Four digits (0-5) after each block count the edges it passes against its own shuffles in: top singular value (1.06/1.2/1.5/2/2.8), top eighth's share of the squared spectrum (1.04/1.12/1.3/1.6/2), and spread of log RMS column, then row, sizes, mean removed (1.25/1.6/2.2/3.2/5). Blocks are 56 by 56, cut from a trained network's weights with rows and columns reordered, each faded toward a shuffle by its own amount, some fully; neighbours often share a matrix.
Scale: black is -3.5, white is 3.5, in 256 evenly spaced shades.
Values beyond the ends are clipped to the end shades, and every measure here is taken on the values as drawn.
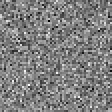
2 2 0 0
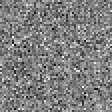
2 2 0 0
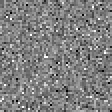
0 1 0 0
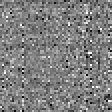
2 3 2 0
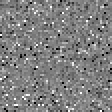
0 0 0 0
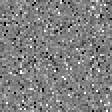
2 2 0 0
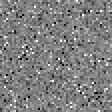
0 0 0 0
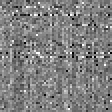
3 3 0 3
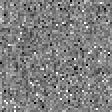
0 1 0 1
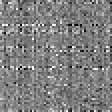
3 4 0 3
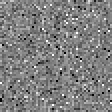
0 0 0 0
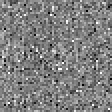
2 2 0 1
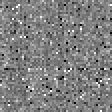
2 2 0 1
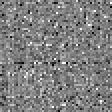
2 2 0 2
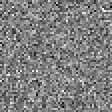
2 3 0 1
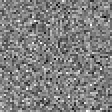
2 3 0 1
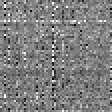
3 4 3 0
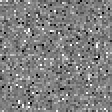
1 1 0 0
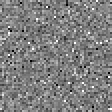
0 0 0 0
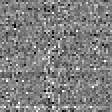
2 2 2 0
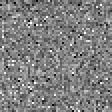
0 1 0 0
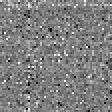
2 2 1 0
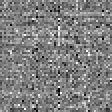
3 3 2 0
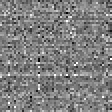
3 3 2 0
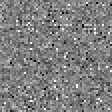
0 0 0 1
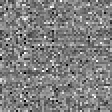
2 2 1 0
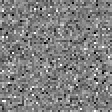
1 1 1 0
